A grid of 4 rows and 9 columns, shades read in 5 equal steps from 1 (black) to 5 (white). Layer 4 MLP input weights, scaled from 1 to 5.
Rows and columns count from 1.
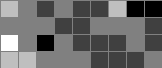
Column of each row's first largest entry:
1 1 1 1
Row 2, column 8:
3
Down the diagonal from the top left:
4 3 1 3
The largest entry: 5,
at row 3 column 1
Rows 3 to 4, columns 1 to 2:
5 3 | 4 4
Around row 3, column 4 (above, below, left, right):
2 3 1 2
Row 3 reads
5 3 1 3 2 2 2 3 2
